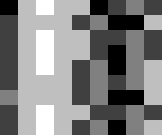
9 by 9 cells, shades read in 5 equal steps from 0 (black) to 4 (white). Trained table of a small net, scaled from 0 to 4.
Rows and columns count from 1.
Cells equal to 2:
13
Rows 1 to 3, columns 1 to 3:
0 3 4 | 1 3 3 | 1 3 4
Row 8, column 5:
3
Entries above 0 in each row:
7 7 9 8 8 9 7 9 8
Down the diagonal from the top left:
0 3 4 3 1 2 0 2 3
